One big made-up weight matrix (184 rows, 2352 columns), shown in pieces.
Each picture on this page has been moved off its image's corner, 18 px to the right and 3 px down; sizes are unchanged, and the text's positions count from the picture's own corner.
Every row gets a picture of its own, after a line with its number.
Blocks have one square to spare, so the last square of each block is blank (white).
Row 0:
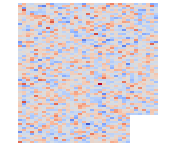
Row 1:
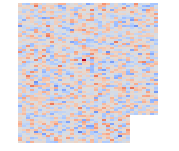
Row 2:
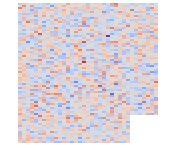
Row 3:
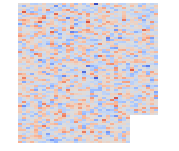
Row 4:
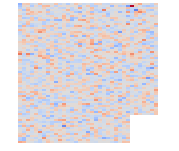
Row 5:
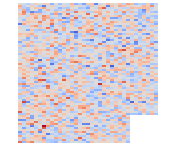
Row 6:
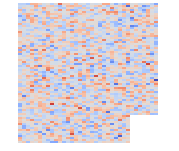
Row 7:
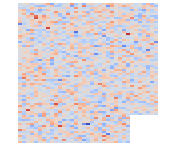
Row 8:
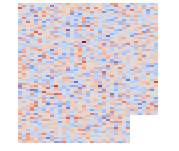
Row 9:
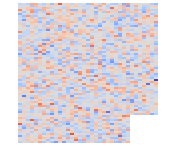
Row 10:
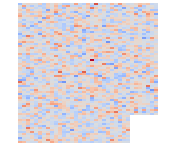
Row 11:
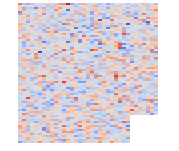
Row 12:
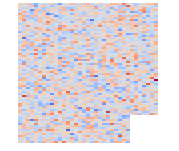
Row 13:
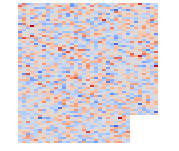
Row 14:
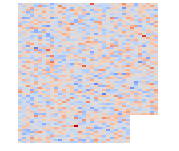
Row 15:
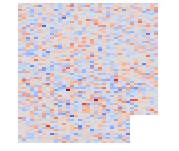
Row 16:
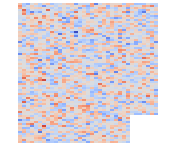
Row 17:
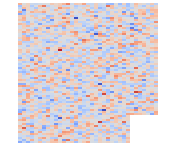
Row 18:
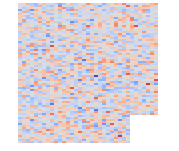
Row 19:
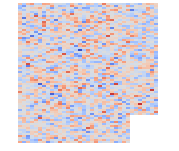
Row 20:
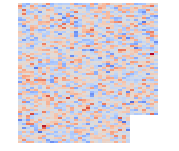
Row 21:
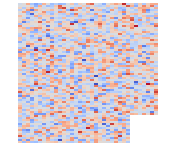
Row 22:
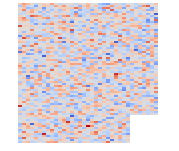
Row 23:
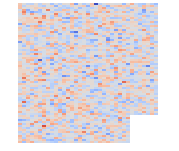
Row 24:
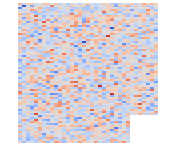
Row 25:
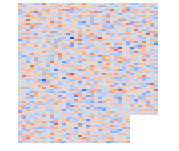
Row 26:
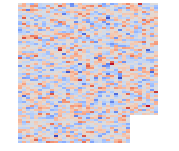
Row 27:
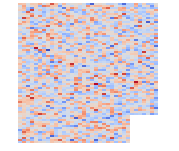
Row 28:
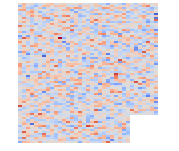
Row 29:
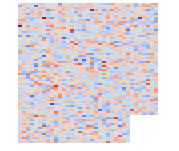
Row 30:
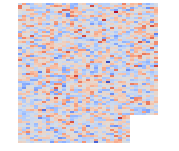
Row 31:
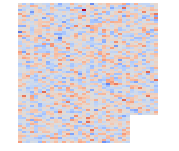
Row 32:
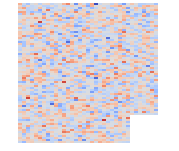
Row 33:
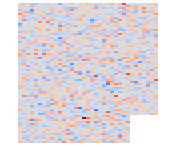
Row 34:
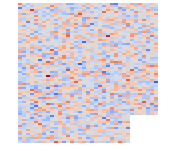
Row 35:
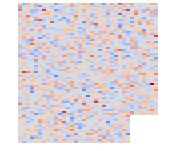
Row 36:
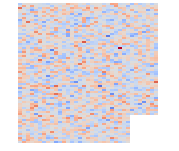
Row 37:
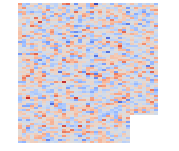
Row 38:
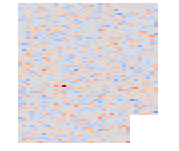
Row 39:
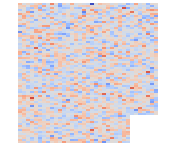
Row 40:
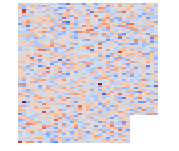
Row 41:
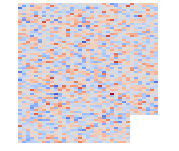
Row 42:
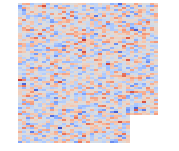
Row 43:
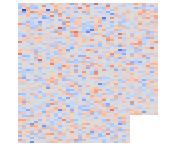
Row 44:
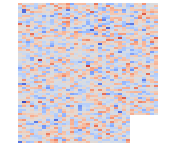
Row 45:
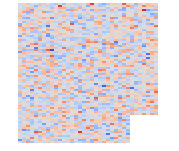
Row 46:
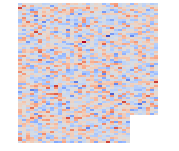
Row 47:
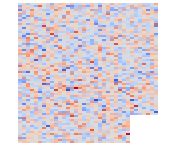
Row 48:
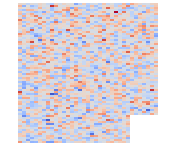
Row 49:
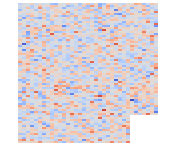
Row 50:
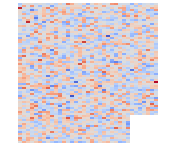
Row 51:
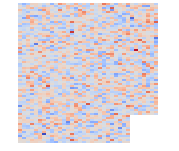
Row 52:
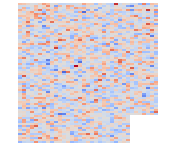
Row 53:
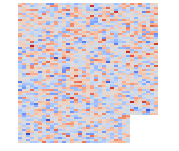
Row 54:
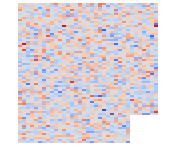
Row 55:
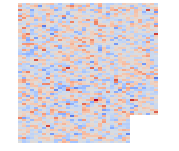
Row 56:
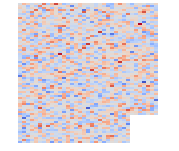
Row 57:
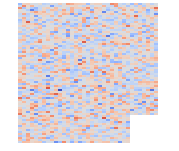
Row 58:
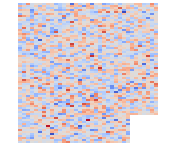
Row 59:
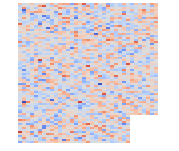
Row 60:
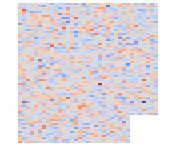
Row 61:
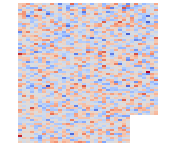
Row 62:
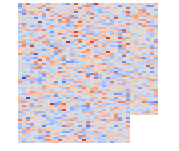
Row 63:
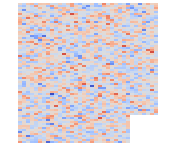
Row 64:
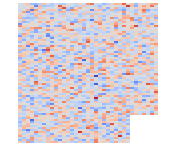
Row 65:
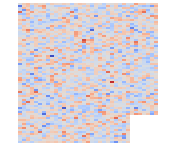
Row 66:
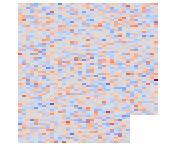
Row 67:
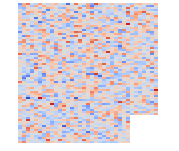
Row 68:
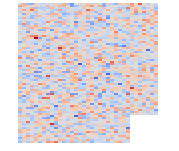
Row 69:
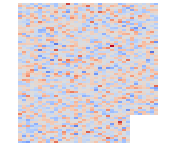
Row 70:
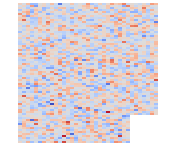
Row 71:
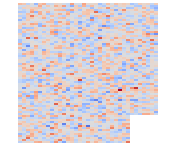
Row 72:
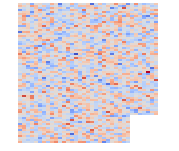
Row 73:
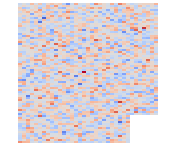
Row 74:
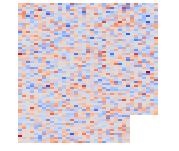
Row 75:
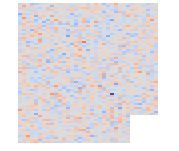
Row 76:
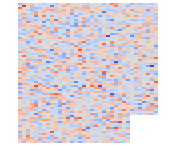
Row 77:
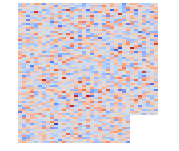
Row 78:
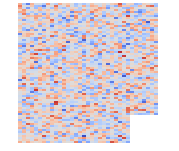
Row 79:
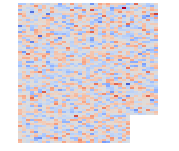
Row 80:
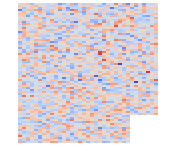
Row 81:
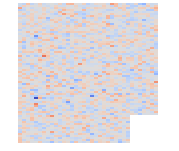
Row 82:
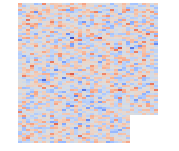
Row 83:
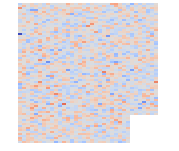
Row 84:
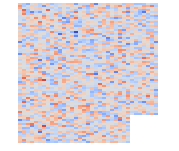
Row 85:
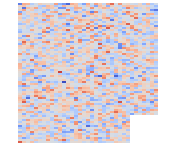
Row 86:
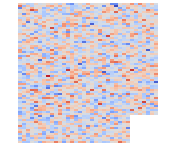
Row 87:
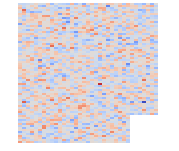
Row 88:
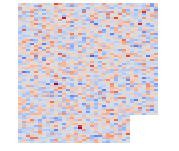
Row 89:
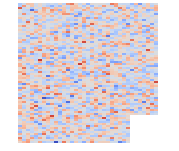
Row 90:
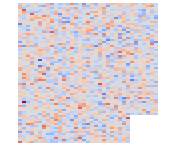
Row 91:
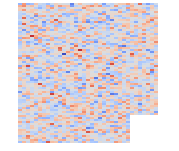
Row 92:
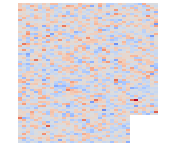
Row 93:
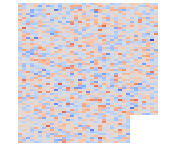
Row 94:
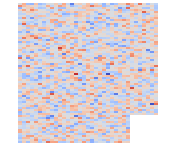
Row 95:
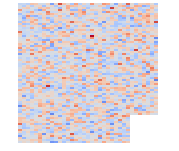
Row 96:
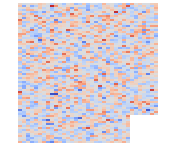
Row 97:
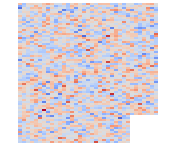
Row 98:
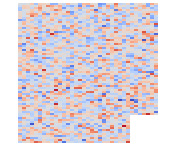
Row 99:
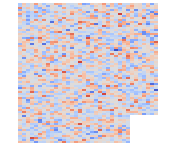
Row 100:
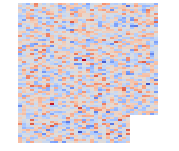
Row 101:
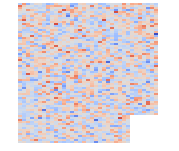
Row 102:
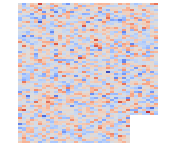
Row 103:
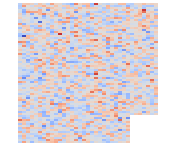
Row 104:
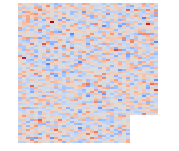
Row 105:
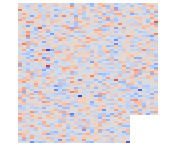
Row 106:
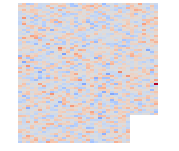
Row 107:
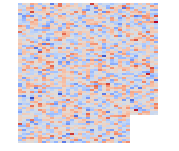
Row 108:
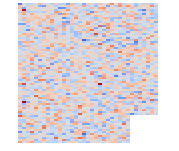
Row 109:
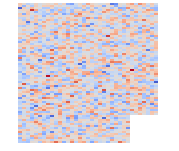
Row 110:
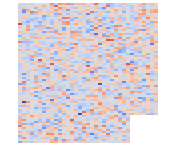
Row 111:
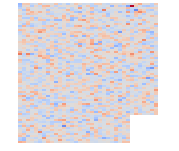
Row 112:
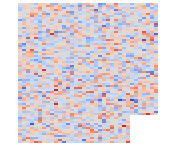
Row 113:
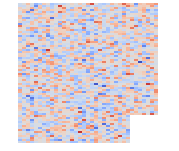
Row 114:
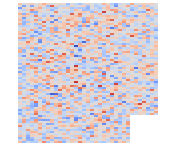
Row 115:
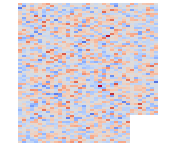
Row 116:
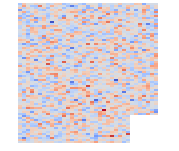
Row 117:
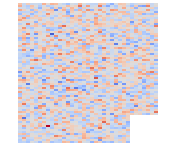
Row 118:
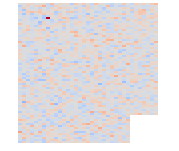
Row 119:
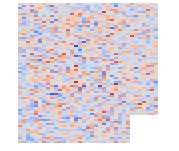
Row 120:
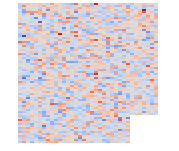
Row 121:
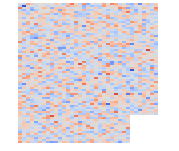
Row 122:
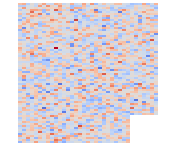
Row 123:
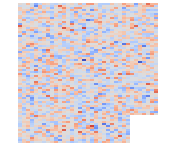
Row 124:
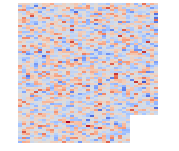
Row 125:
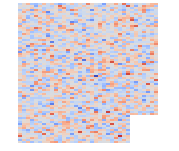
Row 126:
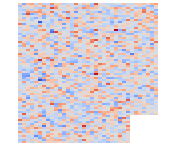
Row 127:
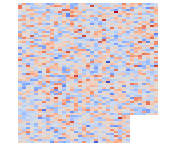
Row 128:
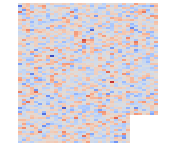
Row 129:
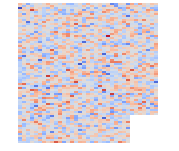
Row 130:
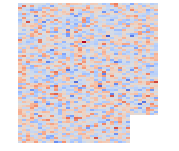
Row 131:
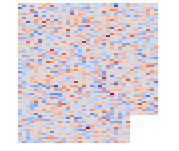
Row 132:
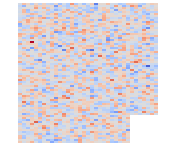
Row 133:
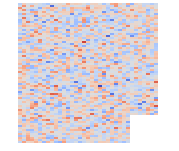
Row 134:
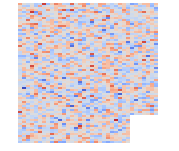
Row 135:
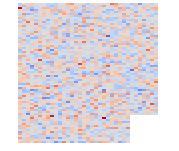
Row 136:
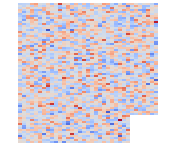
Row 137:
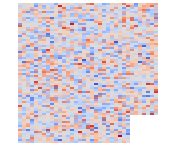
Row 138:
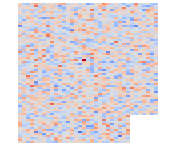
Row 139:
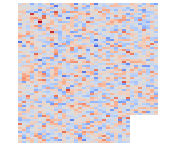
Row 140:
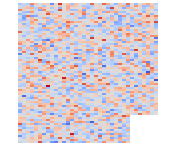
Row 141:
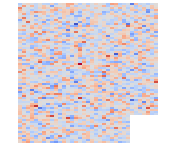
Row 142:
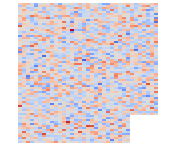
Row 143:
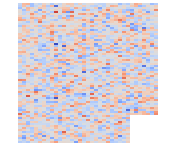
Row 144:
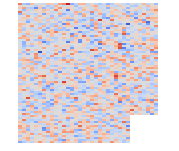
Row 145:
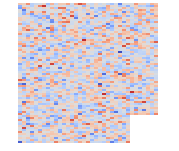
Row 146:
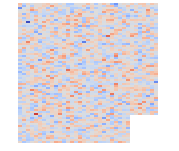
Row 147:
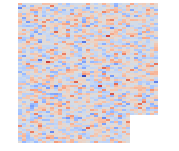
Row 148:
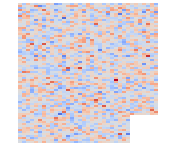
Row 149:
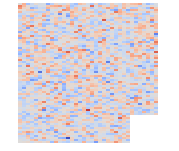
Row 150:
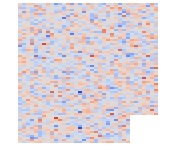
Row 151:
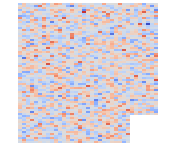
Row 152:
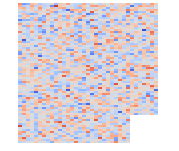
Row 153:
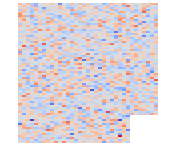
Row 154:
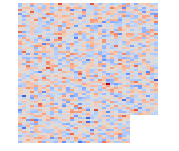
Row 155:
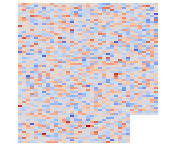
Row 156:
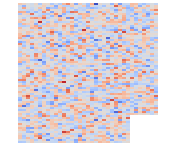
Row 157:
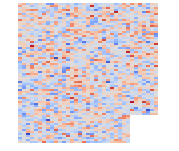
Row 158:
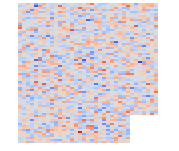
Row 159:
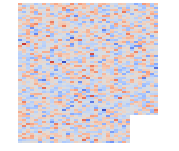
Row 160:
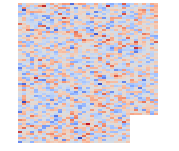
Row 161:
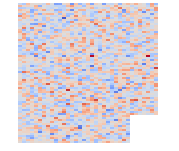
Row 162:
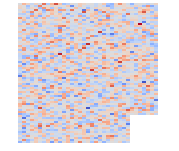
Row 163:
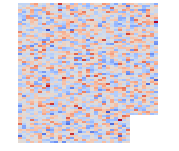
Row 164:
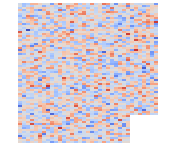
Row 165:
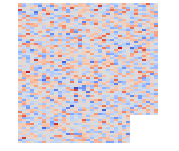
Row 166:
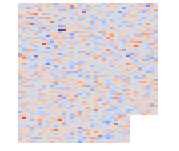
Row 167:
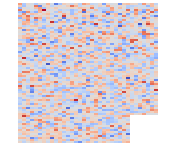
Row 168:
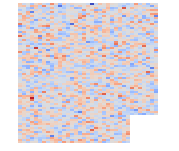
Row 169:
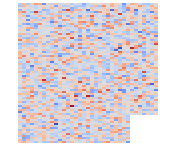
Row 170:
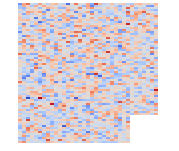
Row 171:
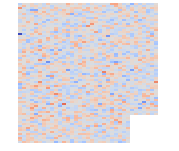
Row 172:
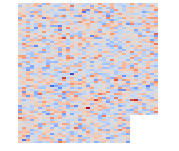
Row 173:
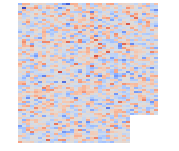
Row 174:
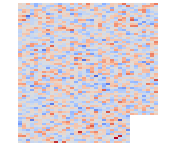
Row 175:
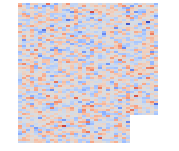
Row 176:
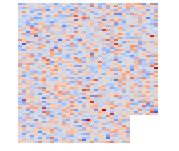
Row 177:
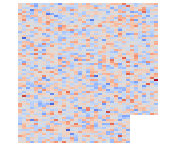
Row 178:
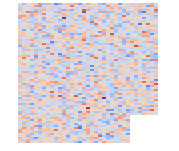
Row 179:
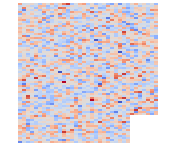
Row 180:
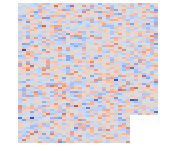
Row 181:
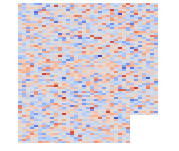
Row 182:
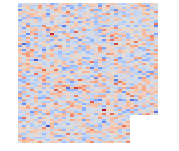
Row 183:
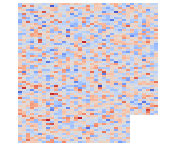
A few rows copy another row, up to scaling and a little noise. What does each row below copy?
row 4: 111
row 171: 83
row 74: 61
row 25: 82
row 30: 127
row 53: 157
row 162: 56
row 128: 65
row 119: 114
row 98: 112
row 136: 163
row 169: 77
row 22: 155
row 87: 60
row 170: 67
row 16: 84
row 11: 144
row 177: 12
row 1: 138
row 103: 120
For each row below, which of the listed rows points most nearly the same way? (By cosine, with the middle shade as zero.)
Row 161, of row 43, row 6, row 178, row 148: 148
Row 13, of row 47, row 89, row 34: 34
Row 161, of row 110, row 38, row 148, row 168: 148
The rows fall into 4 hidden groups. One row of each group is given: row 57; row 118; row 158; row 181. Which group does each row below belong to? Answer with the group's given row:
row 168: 158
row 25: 181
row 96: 57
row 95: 158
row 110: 118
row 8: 57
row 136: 158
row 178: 181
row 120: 118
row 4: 118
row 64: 158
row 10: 118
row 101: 57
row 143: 118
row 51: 158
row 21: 158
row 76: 57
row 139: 118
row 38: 181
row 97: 57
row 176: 181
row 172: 181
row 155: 158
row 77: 181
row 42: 118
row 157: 57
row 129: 57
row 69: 118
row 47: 181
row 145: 118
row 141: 57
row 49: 181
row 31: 158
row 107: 158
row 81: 57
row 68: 57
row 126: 118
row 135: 57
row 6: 158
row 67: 118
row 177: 158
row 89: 57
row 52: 181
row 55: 181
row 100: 158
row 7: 118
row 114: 57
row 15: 181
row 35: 181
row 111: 118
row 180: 181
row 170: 118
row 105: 181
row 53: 57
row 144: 118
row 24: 57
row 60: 118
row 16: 118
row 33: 158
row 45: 158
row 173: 118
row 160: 118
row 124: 158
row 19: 57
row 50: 57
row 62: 118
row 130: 57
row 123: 158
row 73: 118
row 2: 57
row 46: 57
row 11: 118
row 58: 181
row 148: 181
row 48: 57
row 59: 118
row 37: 118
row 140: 158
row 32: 118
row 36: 57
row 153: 158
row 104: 181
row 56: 181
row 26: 57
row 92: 181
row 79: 158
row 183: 57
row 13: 57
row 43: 118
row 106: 57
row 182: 181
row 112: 181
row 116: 181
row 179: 118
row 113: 158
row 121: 57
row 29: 158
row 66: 158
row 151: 181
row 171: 57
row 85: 118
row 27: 158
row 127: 57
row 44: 118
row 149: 57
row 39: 158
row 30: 57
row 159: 181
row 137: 158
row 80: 158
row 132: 118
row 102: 118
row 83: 57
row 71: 181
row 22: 158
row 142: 158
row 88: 181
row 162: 181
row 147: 57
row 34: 57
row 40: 118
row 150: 181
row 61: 158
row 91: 57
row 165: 181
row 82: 181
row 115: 57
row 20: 118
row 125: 158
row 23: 118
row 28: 158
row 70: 158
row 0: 118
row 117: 181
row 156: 118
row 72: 158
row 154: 158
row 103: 118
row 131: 57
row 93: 181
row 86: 57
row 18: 158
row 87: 118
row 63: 57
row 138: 158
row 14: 158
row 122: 181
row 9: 158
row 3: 118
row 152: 118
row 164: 158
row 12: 158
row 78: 118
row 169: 181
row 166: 181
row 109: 57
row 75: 57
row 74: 158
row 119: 57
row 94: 57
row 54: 181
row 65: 118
